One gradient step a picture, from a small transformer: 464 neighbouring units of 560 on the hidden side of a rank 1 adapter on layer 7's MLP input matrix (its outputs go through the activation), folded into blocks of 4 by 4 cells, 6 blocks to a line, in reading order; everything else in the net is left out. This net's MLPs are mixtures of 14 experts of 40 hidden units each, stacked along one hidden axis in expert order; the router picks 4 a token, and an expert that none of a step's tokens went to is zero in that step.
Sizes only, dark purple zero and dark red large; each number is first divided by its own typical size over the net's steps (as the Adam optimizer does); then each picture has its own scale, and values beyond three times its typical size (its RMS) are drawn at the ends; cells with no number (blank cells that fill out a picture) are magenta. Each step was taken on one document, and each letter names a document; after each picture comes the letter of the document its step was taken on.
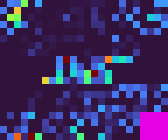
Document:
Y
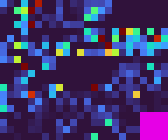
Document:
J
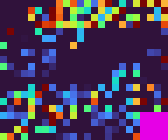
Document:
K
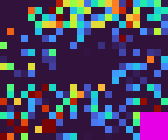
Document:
K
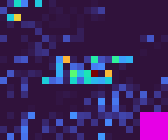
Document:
Y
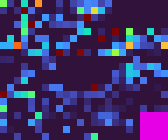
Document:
J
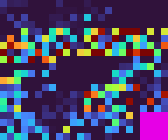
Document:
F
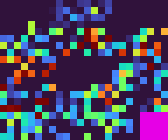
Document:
F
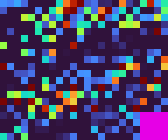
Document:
K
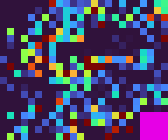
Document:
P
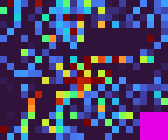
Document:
P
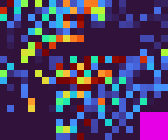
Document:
P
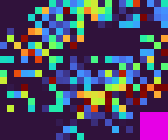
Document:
P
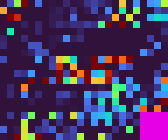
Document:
Y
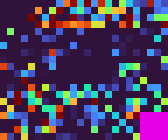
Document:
K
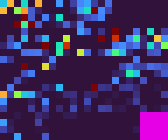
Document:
J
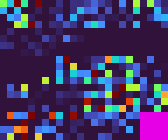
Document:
Y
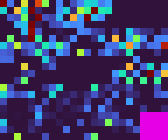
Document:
J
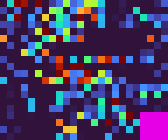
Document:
P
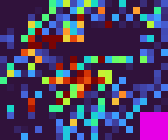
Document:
P
